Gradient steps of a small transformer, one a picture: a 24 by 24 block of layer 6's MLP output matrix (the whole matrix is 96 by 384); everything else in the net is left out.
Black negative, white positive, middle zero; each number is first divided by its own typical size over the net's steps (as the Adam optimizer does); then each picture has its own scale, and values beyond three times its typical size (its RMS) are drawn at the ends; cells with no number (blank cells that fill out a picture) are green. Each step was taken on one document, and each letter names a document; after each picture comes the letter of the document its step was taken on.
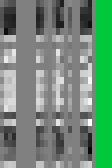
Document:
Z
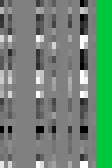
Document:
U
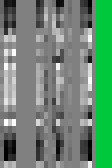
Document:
Z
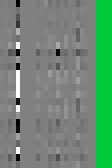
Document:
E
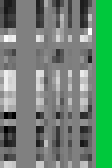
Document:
Z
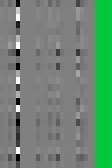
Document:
E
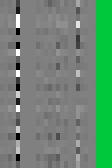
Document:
E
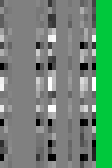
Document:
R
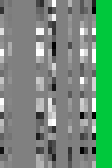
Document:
R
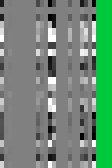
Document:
R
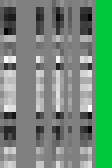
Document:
Z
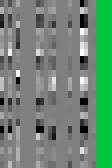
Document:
U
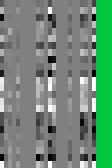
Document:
R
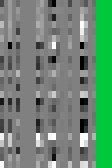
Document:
U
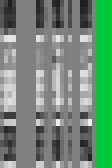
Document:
Z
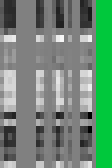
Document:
Z
